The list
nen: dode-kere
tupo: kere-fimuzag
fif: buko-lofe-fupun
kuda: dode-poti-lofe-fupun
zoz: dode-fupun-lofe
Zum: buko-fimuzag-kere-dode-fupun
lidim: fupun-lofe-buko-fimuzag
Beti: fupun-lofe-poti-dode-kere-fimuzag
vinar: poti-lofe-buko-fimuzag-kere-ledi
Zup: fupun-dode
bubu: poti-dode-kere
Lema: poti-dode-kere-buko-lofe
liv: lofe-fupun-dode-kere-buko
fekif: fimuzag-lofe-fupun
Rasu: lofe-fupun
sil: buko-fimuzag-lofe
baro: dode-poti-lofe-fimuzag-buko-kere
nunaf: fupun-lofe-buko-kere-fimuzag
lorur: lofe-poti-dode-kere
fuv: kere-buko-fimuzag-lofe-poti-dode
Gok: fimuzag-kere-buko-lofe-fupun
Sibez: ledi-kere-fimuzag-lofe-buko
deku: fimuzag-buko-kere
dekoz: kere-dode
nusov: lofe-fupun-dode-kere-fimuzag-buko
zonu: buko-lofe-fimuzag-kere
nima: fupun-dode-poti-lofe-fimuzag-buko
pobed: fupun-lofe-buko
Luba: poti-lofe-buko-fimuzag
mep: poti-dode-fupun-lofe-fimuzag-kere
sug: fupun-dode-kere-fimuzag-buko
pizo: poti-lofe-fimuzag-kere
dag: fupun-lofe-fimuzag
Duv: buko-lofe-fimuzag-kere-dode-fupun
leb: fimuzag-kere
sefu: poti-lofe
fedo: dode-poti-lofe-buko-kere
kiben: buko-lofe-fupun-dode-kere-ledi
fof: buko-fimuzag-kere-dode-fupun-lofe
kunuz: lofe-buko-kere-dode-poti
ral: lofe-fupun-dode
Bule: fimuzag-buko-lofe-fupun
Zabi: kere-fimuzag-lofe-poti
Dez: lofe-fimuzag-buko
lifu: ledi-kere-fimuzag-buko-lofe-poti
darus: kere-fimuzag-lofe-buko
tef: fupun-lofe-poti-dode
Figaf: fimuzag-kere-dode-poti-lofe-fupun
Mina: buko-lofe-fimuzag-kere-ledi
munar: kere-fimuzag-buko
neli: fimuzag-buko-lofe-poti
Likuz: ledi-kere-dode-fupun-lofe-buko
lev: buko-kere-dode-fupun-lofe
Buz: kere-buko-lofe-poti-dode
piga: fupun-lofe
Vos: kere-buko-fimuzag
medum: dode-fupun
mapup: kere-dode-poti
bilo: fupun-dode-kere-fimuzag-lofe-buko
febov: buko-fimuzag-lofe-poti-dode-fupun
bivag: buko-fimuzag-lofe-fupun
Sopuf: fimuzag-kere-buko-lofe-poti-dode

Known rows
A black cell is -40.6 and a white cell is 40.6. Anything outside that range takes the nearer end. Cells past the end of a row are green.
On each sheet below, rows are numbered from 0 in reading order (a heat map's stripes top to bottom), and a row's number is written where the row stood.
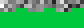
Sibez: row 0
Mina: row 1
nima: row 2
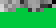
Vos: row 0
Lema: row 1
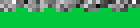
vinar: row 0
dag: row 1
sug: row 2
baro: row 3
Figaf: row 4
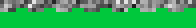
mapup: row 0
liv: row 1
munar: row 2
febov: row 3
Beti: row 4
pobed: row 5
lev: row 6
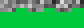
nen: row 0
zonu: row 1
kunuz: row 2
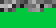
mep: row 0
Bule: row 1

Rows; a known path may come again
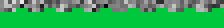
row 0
Beti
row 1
kuda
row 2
mapup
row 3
nima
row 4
fekif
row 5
medum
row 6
dekoz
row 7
darus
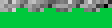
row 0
lidim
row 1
sug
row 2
pizo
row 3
bilo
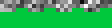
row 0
munar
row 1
Gok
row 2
vinar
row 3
nusov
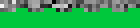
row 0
Duv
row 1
Lema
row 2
mep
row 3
deku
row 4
Bule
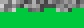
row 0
nunaf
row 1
febov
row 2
tupo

